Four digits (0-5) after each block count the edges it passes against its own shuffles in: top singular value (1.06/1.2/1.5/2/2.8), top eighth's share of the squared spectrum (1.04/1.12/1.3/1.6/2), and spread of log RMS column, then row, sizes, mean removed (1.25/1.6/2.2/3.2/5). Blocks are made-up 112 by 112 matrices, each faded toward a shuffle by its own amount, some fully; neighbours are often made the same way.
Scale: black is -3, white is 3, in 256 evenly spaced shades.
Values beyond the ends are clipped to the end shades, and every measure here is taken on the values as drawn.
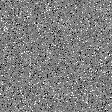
0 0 0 0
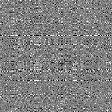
5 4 2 3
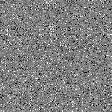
3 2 0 1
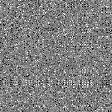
4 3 2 2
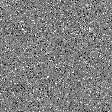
2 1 0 0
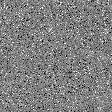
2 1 0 0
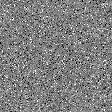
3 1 0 0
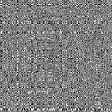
5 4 3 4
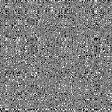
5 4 3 3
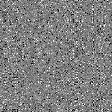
4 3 2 2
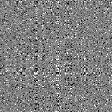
4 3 3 2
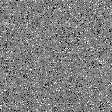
3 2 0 1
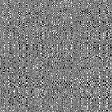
5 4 4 3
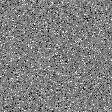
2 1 0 0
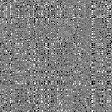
5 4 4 3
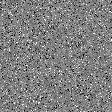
2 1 0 0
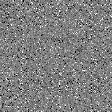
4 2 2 1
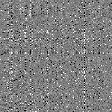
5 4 3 2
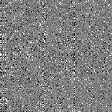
4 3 2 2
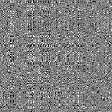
5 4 3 3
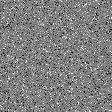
0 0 0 0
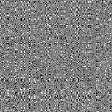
5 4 4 3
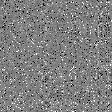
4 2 1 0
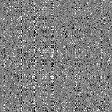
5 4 3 2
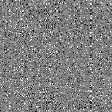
4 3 2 1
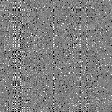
5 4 3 2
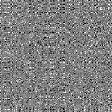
5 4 3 3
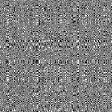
5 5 4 3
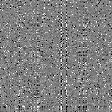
5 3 3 2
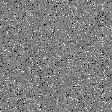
3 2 0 0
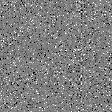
3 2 1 0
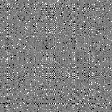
5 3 2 2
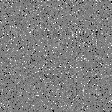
3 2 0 0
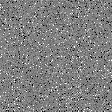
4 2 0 1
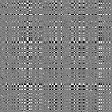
5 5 4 4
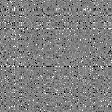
5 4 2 2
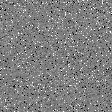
2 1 0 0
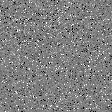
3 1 0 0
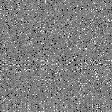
4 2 1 2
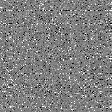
4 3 2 2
